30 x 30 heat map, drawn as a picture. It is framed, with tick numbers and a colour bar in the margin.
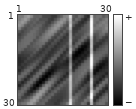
The values are skewed, with a long tail toward high values. The top left is the calmest part. Columns 18 and 25 stand out from the rest.
